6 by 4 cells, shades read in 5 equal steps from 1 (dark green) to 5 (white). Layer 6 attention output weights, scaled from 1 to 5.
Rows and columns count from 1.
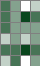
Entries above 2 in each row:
3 1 3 4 0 3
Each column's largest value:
4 3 5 4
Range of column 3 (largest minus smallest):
4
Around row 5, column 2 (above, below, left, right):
3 2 2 1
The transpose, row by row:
2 2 2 4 2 4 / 3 3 3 3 2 2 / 5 1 3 4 1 5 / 4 2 3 3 2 3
